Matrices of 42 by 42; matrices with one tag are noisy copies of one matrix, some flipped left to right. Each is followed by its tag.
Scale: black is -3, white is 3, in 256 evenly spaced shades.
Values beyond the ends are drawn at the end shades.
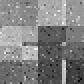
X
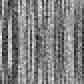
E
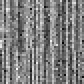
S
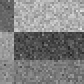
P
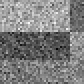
P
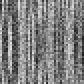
E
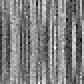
E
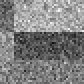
P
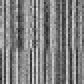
S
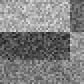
P
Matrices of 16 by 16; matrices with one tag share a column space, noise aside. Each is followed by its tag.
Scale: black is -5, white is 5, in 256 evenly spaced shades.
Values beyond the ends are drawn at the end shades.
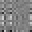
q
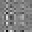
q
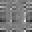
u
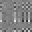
u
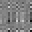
u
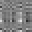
u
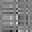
q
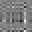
u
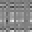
u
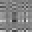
u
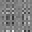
q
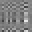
u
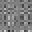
q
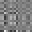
q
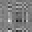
u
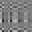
u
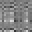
u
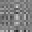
q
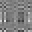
u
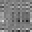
u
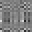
u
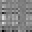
q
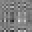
u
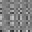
q
